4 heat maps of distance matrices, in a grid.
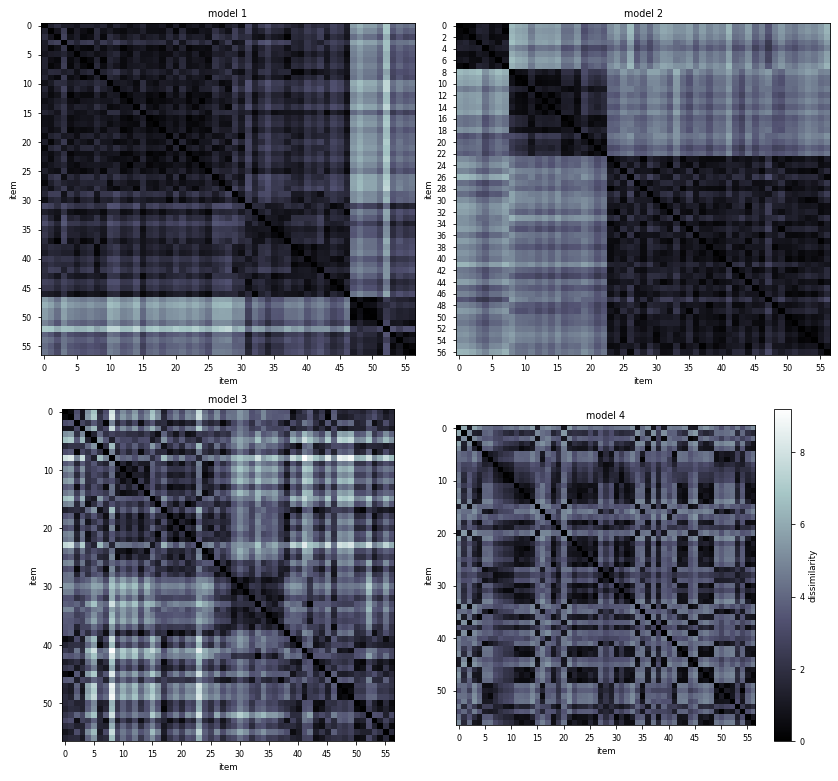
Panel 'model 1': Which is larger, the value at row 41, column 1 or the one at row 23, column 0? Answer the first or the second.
the first
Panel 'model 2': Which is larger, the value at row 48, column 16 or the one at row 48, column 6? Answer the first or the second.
the second
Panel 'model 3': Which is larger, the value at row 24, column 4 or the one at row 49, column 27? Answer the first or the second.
the second
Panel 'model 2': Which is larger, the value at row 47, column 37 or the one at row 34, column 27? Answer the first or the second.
the first
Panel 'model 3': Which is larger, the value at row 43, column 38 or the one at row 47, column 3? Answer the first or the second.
the first
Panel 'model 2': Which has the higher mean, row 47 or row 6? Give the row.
6
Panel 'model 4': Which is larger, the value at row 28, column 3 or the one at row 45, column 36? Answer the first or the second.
the second
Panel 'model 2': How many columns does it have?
57
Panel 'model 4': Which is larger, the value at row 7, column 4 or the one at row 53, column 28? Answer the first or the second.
the first
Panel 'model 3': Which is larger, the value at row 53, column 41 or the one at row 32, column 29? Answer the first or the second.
the first
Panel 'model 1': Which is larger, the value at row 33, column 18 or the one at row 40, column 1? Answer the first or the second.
the second
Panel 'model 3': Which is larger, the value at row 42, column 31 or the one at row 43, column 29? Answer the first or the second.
the second
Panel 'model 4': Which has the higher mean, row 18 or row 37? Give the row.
37
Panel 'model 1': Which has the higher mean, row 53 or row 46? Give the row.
53
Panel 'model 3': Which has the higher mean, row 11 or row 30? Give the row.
30
